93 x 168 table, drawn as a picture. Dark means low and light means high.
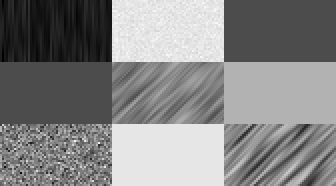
It is made of 3 by 3 panels. Panel 1,1: very low, streaked downward, faint in contrast. Panel 1,2: very high, fine-grained, faint in contrast. Panel 1,3: low, flat. Panel 2,1: low, flat. Panel 2,2: middling, slanting up to the right. Panel 2,3: high, flat. Panel 3,1: middling, fine-grained, strong in contrast. Panel 3,2: very high, flat. Panel 3,3: middling, slanting up to the right, strong in contrast.
